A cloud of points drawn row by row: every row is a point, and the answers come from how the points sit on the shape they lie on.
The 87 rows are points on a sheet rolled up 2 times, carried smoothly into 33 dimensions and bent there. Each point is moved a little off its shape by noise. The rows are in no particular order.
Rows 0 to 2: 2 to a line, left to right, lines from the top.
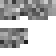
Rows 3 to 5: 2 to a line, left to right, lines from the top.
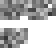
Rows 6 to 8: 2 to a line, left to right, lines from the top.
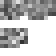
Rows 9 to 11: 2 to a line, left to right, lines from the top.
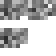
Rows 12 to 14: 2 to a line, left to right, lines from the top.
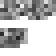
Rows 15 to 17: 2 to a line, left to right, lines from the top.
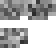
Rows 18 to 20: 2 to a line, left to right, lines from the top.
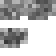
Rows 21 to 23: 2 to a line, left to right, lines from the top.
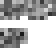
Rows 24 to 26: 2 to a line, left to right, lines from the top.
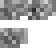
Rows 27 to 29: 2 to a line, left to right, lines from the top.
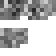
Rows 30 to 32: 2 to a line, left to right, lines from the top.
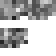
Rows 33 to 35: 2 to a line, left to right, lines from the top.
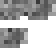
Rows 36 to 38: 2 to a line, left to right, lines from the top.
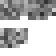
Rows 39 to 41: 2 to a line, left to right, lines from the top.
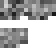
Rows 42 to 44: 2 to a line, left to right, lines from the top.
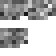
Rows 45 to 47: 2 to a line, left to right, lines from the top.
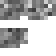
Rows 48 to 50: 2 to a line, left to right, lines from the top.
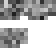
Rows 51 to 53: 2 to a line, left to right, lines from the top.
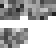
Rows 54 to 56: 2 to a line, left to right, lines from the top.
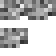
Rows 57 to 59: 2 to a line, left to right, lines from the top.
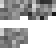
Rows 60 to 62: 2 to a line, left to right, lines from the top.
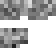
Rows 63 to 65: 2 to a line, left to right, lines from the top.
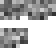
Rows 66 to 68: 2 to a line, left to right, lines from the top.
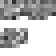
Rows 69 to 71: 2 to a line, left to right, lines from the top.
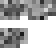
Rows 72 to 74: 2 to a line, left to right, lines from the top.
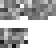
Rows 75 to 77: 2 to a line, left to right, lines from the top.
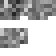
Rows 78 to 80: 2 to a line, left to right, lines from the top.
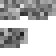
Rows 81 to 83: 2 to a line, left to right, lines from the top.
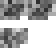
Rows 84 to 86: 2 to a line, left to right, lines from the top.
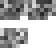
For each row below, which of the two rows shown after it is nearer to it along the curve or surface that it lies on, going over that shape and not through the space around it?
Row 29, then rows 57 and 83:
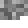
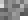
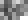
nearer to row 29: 57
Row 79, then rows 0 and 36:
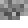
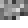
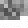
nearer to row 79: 36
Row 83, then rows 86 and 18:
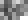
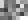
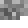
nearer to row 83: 86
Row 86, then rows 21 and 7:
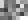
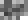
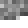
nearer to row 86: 21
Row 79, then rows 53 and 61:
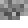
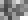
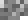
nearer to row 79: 61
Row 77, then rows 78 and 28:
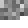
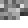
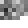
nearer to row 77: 78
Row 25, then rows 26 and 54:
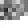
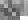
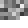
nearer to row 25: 54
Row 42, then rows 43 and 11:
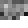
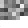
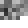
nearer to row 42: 43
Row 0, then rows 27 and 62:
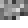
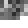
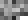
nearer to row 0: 62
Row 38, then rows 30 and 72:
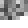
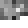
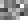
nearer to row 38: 72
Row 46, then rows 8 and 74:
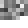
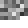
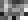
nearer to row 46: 8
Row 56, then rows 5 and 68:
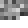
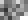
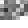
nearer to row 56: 68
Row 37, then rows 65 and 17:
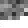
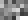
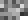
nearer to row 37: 65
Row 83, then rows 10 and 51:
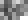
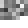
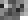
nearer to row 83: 10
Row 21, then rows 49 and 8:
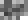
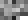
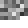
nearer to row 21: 8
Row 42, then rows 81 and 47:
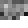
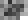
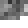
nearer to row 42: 47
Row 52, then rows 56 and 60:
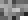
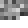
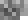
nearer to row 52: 56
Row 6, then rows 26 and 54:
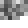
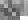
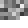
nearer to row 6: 54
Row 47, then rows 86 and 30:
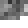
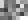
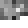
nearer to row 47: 30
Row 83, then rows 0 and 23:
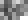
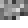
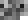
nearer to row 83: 23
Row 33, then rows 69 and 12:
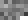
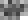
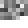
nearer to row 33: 12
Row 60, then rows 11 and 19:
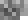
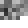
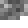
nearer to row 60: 19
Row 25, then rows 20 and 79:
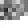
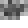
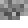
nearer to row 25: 20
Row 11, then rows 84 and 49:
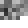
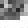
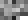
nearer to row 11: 84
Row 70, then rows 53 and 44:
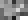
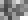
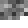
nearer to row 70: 44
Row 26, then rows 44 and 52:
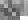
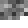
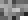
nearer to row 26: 44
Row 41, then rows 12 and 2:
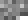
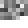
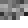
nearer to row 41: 2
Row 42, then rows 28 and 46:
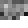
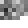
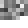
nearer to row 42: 46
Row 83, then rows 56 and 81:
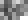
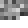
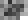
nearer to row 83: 81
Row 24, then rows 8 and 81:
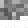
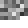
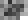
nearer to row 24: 8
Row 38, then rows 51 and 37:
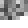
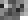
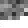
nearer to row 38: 51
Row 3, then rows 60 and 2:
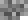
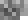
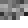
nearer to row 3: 60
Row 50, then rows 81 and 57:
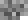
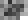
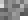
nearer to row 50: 57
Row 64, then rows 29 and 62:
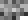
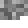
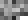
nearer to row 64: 62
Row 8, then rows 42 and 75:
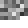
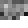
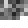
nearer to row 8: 42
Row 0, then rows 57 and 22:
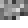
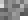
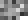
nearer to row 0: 22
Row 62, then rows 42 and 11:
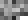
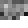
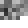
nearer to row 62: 42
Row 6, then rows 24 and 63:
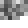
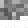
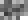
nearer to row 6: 63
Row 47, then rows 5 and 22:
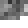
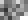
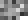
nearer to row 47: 22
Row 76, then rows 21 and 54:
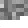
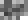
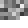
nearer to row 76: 54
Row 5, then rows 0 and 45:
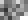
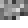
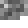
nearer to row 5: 0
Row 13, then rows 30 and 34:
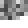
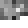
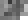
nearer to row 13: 30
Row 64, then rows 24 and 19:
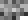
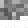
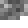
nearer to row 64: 19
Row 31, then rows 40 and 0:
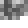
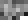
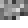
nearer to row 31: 0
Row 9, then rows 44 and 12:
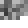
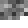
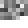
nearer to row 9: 12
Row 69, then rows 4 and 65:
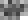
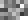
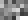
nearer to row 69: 4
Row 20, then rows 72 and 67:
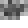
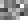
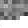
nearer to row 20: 72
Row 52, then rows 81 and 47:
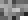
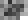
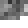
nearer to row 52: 47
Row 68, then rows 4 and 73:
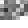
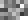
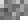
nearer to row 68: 4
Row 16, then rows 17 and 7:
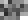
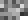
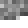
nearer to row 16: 17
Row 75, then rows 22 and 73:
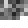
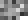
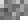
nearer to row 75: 22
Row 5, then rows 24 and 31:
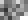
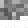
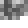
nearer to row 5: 31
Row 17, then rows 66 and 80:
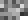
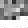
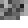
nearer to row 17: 66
